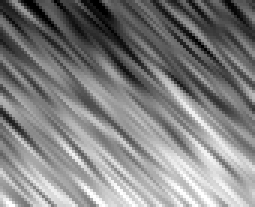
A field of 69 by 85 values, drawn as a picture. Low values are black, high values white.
The grain runs diagonally down to the right. On average the colour sits 50% of the way up the scale. The field climbs toward the bottom.
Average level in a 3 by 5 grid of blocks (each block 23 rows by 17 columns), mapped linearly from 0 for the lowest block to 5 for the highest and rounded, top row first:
10011 | 23332 | 44455
